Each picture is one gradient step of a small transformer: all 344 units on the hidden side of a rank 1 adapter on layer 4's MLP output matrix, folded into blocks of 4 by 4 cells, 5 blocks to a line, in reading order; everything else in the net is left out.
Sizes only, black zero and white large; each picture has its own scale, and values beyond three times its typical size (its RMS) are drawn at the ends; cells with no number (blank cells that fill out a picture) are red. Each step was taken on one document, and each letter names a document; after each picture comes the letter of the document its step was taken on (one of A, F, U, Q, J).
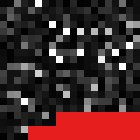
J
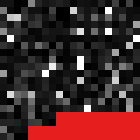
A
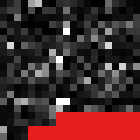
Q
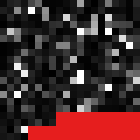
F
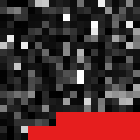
A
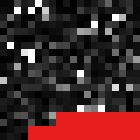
F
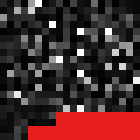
J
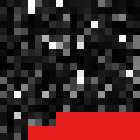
F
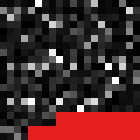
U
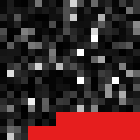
Q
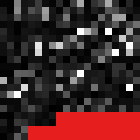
F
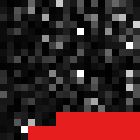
F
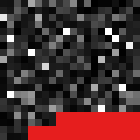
A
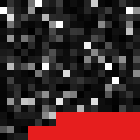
U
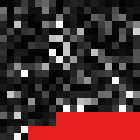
Q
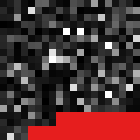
Q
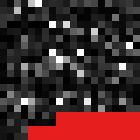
Q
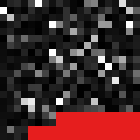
U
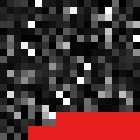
A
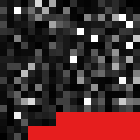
J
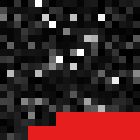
Q
